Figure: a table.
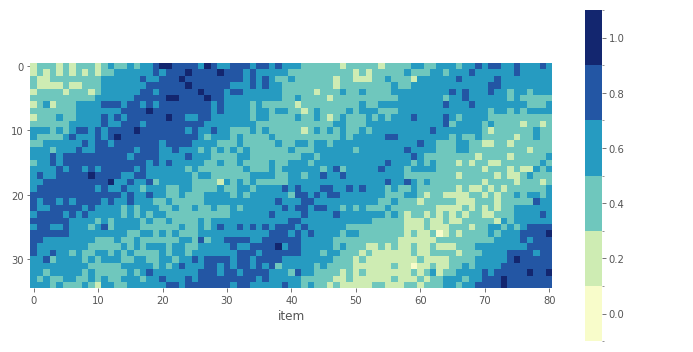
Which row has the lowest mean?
24
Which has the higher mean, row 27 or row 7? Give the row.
7
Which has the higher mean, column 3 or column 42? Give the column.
3
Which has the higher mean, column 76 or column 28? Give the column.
28
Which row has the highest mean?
7
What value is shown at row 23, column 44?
0.6
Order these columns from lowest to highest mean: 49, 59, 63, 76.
63, 59, 49, 76
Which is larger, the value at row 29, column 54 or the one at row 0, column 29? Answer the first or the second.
the second
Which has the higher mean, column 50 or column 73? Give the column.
73
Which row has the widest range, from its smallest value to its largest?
26
